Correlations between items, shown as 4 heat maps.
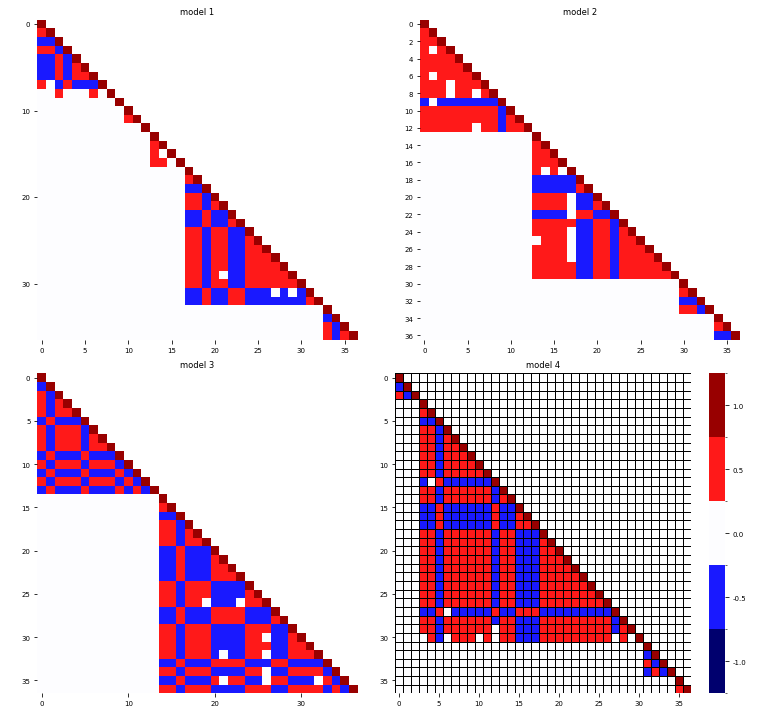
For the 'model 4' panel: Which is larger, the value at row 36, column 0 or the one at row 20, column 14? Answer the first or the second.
the second
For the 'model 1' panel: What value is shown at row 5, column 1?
-0.5
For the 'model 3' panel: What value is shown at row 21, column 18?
-0.5
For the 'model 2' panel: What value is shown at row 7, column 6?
0.5
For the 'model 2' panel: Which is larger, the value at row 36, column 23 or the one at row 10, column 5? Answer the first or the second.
the second
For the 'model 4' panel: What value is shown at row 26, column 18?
0.5
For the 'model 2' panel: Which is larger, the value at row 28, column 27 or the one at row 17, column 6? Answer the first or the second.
the first
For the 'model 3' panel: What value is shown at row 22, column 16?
0.5
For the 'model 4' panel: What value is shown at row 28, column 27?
-0.5
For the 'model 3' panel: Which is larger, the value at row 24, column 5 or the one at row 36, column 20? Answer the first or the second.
the first
